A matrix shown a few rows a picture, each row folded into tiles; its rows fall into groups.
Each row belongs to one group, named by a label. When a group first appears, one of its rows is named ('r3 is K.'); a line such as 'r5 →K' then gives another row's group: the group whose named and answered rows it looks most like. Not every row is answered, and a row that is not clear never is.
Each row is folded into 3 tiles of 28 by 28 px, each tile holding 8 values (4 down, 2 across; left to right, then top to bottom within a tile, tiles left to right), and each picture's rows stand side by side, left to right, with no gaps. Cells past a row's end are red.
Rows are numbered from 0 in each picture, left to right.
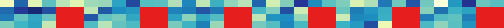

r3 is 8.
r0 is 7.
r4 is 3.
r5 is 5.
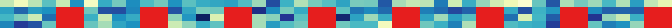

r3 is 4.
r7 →7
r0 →3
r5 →7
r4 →7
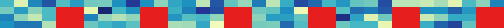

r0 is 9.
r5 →3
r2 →7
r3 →8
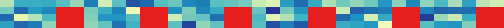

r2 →4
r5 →7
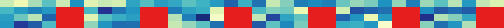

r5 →7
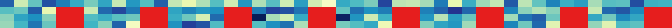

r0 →8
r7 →5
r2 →3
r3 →7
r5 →7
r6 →8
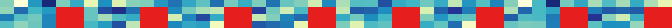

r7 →7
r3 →4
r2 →8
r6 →5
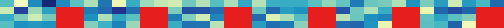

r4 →4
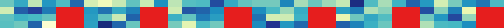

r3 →9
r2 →5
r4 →4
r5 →8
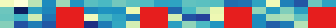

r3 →9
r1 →4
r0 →3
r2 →8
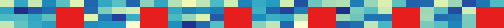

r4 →4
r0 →7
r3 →7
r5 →8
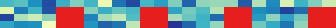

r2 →4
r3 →7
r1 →9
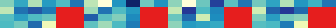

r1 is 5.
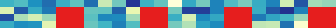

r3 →7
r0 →9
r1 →8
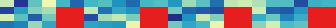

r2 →7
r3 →5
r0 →4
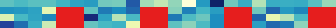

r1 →7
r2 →5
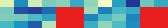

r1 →5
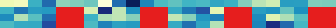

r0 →5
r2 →4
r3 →9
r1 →9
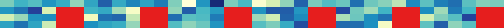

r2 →5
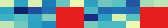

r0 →7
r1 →7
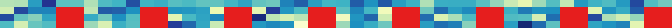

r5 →9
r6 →3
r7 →9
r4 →8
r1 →5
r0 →5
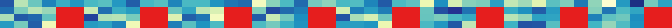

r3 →5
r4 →9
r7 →5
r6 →3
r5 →3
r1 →9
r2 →8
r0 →8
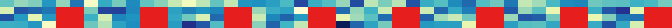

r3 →8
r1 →5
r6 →8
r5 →9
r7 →4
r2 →3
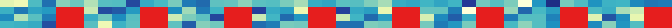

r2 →4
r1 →5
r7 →8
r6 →5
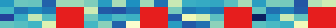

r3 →7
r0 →7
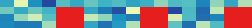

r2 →4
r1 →4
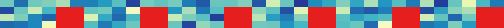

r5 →4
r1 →8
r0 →4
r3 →8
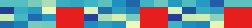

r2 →9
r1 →9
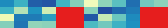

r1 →5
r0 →8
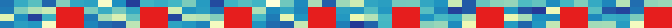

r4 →9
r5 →7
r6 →4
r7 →7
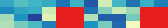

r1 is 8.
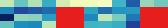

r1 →5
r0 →7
